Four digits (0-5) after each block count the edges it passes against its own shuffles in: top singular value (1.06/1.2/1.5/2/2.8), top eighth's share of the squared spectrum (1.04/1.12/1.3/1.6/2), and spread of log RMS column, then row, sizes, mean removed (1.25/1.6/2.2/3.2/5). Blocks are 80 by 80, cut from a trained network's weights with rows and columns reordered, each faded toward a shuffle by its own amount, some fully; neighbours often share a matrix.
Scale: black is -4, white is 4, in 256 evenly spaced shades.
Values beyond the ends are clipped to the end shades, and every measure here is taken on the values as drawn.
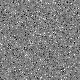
0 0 0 0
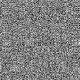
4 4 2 1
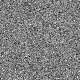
0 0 0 0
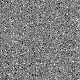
1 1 0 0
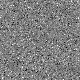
0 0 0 0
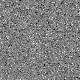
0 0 0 0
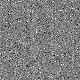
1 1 0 0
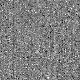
2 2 0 1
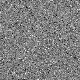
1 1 0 0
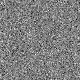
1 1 0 0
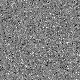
0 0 0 0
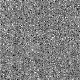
2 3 0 2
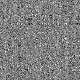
3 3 0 2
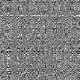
4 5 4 2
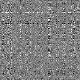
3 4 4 2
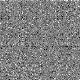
3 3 2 1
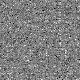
2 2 1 0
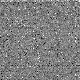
2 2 1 1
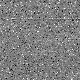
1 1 0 0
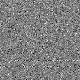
3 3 0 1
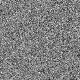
1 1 0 0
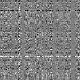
4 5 4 2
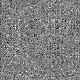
3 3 0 2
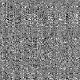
3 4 1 3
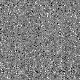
2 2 0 2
